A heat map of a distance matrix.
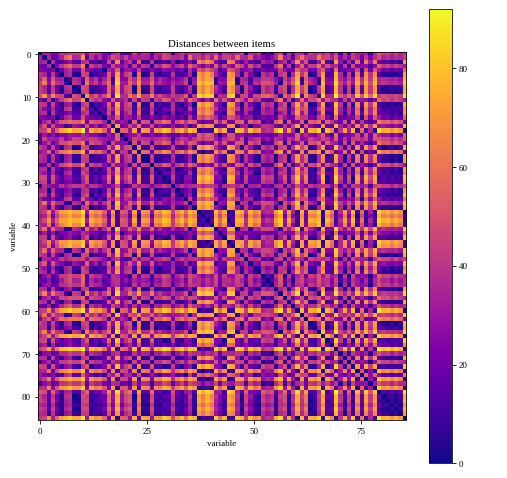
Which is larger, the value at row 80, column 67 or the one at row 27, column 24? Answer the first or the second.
the first
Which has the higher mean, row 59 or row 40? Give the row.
40
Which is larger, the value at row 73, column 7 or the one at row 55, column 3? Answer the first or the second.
the second
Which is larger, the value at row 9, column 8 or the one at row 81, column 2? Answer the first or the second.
the second
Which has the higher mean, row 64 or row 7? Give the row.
7
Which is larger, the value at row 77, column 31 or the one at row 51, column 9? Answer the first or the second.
the first
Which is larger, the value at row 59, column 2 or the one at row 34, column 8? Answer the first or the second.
the first
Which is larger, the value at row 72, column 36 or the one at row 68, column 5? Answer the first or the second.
the first
